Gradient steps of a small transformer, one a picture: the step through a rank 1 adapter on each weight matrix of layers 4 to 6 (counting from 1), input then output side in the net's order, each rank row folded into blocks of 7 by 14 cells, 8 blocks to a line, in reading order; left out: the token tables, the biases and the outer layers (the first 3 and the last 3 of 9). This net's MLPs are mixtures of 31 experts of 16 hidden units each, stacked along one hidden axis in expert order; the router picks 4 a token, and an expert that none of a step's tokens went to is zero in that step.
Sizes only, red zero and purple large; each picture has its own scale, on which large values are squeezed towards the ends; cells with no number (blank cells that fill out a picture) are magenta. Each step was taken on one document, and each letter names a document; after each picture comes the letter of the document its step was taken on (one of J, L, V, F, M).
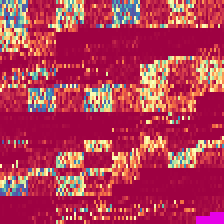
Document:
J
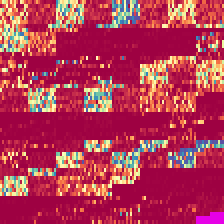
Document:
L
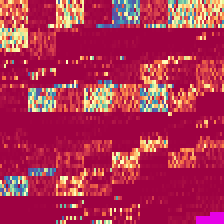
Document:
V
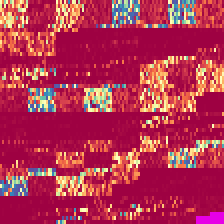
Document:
J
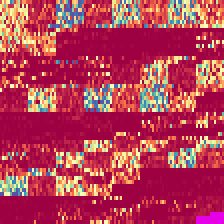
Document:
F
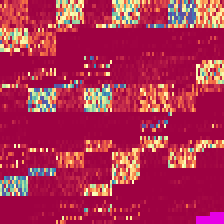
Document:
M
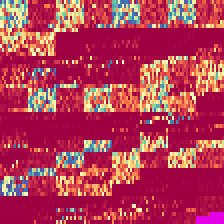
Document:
J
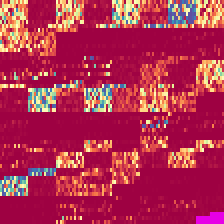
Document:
M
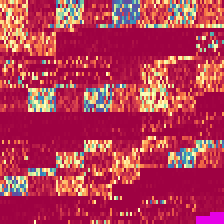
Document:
L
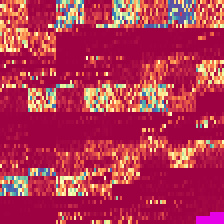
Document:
V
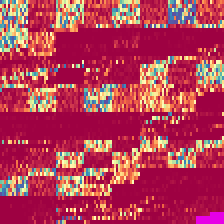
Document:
J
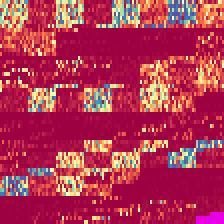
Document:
L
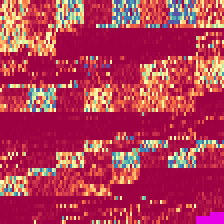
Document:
F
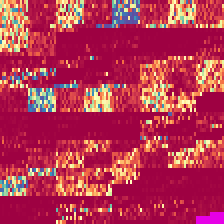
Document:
J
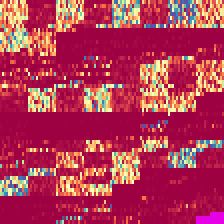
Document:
M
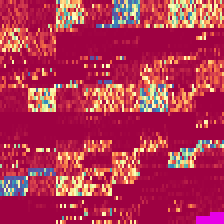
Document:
V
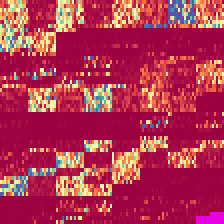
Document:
M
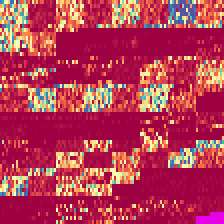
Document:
J
